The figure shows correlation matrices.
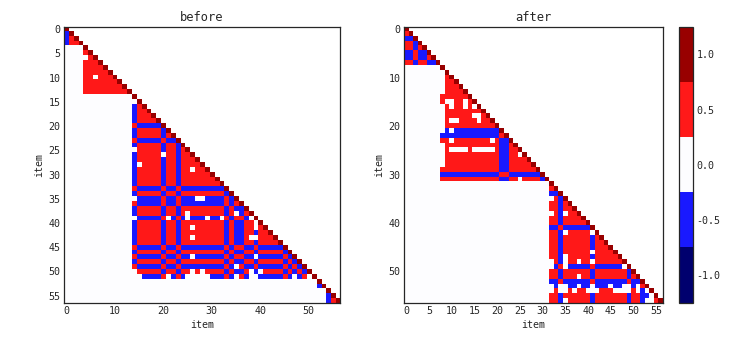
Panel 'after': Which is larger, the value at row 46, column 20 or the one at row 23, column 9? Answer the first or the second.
the second
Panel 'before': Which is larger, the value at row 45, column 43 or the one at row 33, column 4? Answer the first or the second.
the second
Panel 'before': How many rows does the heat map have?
57
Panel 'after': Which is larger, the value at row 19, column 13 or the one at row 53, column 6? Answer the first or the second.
the first
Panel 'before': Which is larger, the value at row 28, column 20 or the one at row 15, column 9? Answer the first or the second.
the second
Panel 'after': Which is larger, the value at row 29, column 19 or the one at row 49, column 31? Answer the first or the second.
the first
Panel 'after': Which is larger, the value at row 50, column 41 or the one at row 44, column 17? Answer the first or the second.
the second
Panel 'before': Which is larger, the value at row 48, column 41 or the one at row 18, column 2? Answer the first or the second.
the first
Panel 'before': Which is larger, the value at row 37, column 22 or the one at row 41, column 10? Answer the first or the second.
the first
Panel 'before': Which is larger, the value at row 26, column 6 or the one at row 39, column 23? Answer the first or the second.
the second
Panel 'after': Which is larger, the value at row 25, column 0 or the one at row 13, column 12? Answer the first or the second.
the second
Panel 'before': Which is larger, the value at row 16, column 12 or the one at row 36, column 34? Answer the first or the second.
the first
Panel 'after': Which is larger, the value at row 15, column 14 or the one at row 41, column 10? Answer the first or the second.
the first
